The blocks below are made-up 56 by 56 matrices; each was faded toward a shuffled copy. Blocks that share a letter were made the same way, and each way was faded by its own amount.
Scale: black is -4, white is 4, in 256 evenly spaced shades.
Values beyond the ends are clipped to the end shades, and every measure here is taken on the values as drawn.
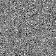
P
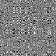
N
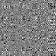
N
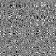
N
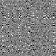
N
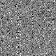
P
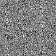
P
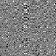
N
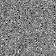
P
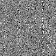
P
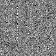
P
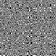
N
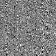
P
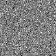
P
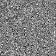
P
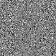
P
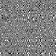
N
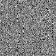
P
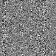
P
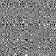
N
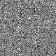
P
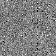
P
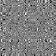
N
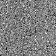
P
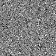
P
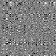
N
